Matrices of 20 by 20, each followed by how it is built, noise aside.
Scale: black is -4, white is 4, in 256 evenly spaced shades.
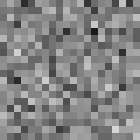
noise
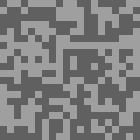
noise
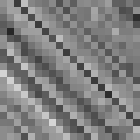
Toeplitz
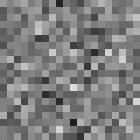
noise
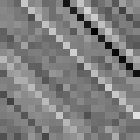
Toeplitz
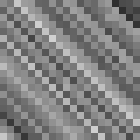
Toeplitz
